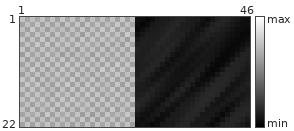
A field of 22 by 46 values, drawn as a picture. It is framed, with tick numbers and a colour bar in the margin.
It is made of 1 by 2 panels. Panel 1,1: high, checkered. Panel 1,2: very low, slanting up to the right, faint in contrast.
